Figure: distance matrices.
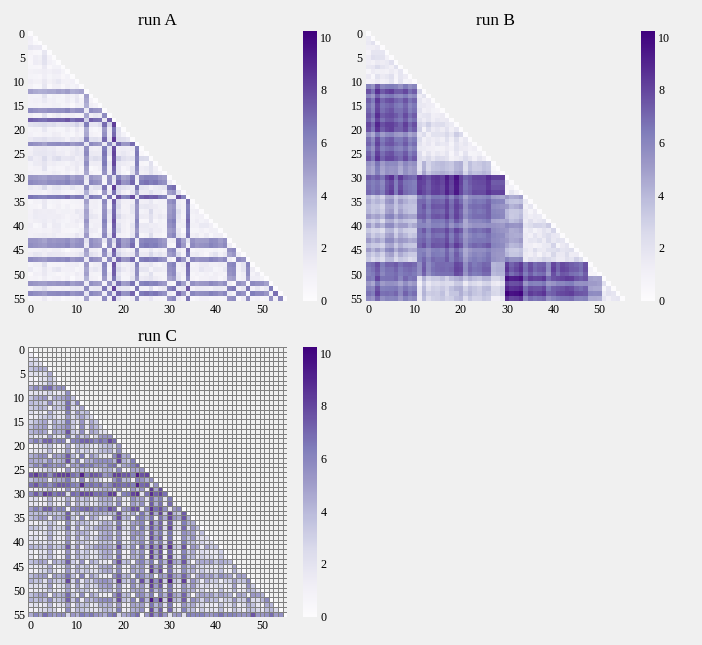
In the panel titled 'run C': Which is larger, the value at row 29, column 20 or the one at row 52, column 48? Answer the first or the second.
the second
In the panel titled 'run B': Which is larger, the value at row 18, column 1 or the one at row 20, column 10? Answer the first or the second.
the second
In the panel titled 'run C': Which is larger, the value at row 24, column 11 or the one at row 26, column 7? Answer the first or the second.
the second
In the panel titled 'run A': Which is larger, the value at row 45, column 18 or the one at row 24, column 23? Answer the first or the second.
the first
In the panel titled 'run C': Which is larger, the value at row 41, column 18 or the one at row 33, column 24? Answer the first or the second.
the first
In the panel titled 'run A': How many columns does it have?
56
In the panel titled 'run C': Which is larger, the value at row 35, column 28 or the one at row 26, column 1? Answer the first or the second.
the second
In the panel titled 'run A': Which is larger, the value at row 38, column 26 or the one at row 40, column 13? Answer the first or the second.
the first
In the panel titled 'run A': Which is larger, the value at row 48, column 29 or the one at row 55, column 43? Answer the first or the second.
the second
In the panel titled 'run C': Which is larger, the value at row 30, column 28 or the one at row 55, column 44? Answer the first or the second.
the first
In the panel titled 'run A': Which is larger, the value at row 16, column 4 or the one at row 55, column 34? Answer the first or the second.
the second
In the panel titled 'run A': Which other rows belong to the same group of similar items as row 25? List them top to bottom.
0, 1, 2, 3, 4, 5, 6, 7, 8, 9, 10, 11, 13, 14, 15, 17, 19, 20, 21, 22, 24, 26, 27, 28, 29, 32, 33, 35, 36, 37, 38, 39, 40, 41, 42, 45, 46, 48, 49, 50, 51, 53, 55
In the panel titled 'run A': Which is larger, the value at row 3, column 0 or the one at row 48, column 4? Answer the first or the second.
the first
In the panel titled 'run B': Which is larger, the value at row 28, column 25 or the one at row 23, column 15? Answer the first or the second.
the first
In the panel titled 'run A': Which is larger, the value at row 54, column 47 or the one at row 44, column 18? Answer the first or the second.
the second
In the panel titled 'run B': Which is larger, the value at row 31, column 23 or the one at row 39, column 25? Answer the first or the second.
the first
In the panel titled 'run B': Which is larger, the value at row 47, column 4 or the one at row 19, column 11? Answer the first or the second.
the first
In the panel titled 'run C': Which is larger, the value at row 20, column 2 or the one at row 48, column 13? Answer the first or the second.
the second
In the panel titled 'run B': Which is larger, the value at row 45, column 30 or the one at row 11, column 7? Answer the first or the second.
the second
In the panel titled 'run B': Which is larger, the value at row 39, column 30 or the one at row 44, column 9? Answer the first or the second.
the first
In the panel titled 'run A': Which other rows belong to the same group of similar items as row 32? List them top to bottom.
0, 1, 2, 3, 4, 5, 6, 7, 8, 9, 10, 11, 13, 14, 15, 17, 19, 20, 21, 22, 24, 25, 26, 27, 28, 29, 33, 35, 36, 37, 38, 39, 40, 41, 42, 45, 46, 48, 49, 50, 51, 53, 55
